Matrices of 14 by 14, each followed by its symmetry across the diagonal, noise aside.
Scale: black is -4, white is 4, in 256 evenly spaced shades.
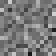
symmetric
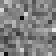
neither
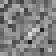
symmetric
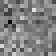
neither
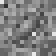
symmetric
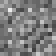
symmetric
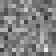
neither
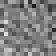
antisymmetric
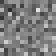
neither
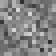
symmetric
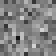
neither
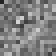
symmetric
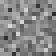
symmetric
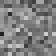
neither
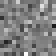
antisymmetric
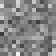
neither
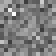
symmetric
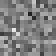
antisymmetric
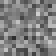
antisymmetric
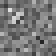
symmetric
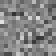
neither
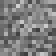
neither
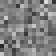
antisymmetric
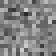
neither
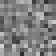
antisymmetric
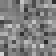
antisymmetric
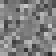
antisymmetric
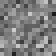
symmetric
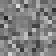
antisymmetric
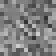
antisymmetric
